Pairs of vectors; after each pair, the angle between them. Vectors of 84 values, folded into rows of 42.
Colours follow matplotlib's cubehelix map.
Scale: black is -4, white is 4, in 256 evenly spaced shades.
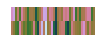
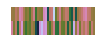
partly aligned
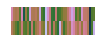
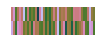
partly opposed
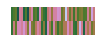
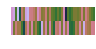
partly opposed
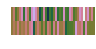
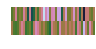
partly opposed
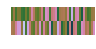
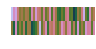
orthogonal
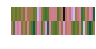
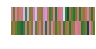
partly opposed
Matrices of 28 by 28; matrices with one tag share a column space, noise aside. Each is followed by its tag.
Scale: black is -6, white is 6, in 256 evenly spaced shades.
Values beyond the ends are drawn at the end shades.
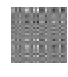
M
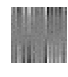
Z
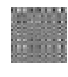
M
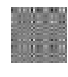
M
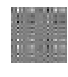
M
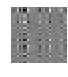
M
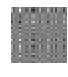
M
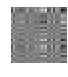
M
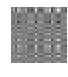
M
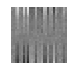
Z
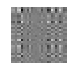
M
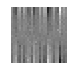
Z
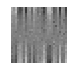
Z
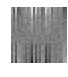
Z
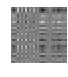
M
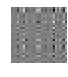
M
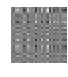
M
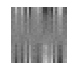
Z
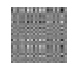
M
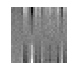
Z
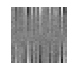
Z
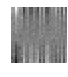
Z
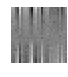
Z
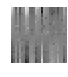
Z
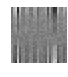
Z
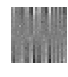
Z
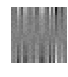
Z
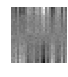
Z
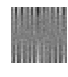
Z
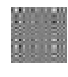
M
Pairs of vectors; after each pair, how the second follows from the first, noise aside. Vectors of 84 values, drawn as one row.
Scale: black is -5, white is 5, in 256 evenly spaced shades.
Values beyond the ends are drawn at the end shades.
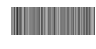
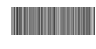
copied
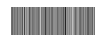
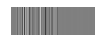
partly zeroed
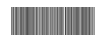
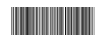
scaled up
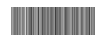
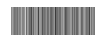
copied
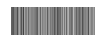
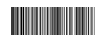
scaled up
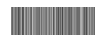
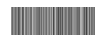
copied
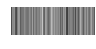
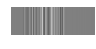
partly zeroed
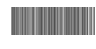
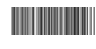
scaled up
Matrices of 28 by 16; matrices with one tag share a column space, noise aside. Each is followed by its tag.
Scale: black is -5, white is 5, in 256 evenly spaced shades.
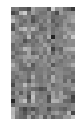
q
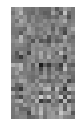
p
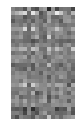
q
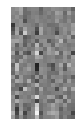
p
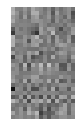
p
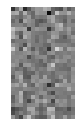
q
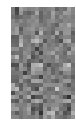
p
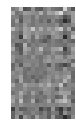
q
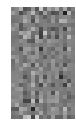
q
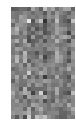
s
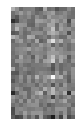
s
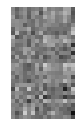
p
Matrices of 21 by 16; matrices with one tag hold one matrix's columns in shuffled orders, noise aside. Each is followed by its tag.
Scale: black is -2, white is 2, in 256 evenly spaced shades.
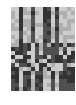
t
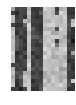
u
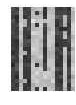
u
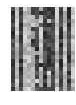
u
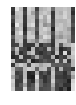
t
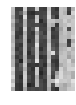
u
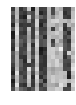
u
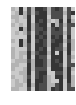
u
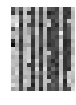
u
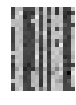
u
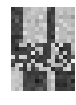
t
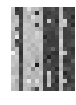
u
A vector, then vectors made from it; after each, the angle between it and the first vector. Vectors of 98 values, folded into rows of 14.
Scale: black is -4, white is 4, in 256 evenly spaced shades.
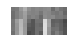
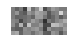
partly opposed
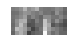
nearly parallel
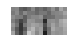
nearly opposite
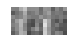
nearly parallel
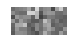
partly aligned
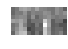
nearly parallel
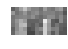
nearly parallel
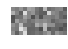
partly aligned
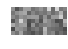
partly aligned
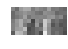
nearly parallel
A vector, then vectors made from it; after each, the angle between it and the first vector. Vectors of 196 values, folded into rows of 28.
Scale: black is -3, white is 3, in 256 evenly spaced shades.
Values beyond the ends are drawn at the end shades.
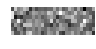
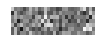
partly opposed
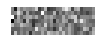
orthogonal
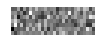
orthogonal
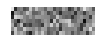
nearly opposite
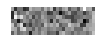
nearly opposite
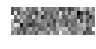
orthogonal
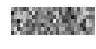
partly opposed
